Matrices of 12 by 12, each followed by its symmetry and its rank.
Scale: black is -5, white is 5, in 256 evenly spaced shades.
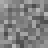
symmetric, full rank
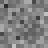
symmetric, full rank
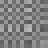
symmetric, rank one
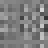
neither, rank two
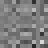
neither, rank two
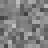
antisymmetric, full rank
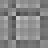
symmetric, rank one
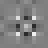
symmetric, rank one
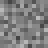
antisymmetric, full rank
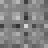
symmetric, rank two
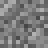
symmetric, full rank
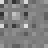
symmetric, rank two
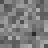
symmetric, full rank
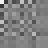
symmetric, rank two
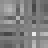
symmetric, rank two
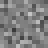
antisymmetric, full rank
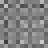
symmetric, rank two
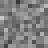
antisymmetric, full rank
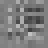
neither, rank two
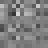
neither, rank two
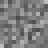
symmetric, full rank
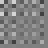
symmetric, rank one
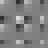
symmetric, rank one
